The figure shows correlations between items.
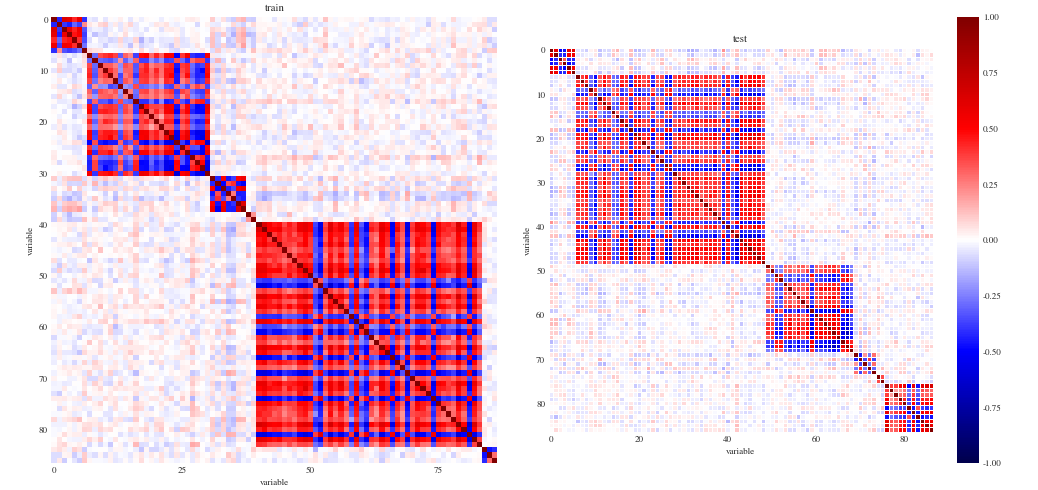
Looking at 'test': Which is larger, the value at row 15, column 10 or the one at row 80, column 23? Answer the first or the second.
the first
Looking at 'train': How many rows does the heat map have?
87
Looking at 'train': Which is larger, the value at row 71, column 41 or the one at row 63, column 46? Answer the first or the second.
the first
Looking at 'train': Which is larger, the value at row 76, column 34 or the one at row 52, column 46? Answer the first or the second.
the first
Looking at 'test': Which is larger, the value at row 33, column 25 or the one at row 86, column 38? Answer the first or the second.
the first
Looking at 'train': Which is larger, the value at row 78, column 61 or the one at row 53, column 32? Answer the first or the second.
the second
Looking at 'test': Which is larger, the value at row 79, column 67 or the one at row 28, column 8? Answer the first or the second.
the second
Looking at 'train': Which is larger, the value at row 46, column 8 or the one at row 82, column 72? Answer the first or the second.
the second
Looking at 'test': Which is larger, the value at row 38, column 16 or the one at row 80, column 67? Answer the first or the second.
the first
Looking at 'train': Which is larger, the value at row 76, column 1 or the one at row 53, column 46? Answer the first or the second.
the second
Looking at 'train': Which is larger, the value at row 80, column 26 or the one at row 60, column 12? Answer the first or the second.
the first
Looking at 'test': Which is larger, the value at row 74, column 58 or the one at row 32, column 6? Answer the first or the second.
the second
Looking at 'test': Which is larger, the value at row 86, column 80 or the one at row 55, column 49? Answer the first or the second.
the first
